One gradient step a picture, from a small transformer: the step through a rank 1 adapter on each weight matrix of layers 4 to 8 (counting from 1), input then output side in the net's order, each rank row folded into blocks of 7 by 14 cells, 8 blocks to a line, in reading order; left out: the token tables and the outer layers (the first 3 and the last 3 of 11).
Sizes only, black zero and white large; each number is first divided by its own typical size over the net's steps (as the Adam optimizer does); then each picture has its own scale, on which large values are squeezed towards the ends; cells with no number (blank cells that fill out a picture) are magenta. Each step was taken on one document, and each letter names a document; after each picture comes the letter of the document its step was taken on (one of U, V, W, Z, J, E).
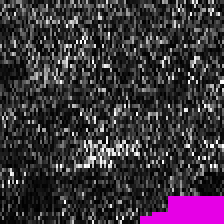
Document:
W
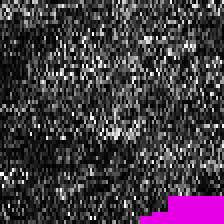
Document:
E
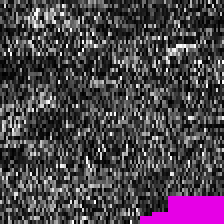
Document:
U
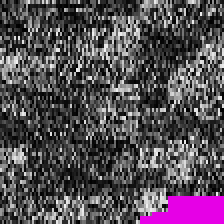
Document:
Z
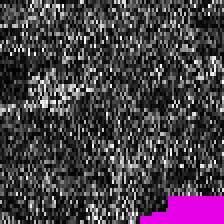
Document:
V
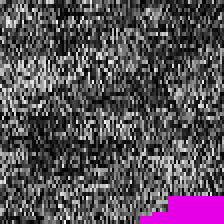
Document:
Z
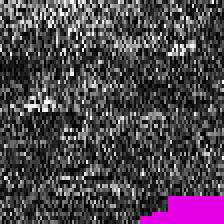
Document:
U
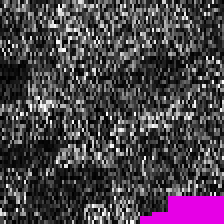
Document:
V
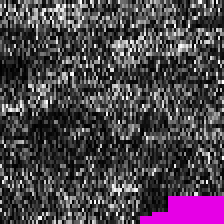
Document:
U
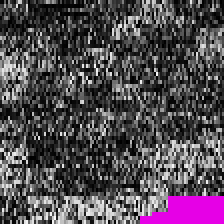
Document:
Z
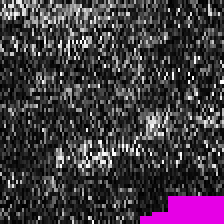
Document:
W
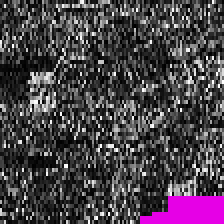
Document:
V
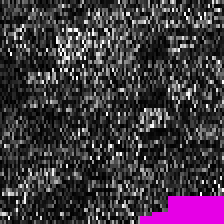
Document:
V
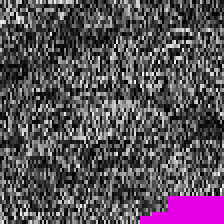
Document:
Z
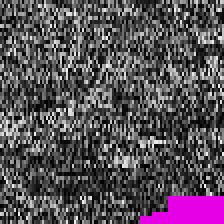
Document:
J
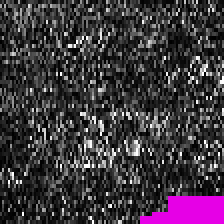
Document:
W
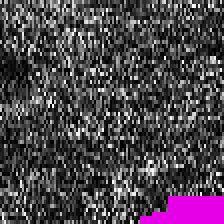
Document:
V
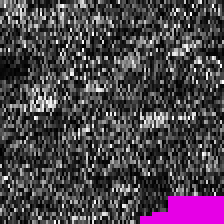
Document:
U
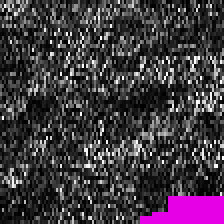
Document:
W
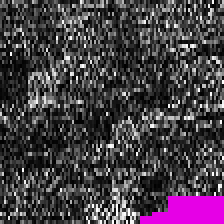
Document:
V
